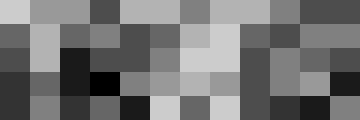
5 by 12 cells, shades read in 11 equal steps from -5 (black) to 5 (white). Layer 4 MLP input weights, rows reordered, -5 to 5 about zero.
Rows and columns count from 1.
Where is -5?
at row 4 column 4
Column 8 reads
2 3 3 1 3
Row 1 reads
3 1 1 -2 2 2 0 2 2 0 -2 -2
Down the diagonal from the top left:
3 2 -4 -5 -4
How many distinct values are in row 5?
6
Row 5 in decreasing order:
3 3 0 0 -1 -1 -2 -3 -3 -3 -4 -4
